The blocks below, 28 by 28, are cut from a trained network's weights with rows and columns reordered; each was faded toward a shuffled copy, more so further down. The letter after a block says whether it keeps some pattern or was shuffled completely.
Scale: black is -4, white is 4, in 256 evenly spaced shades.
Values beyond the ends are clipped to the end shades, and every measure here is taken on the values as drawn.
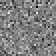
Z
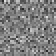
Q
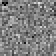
Q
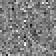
Z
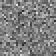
Q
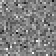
Z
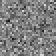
Z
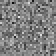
Z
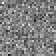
Z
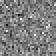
Z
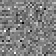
Q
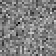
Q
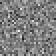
Z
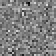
Q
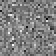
Z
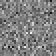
Q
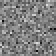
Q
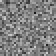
Z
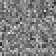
Q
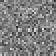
Q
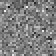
Z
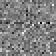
Q
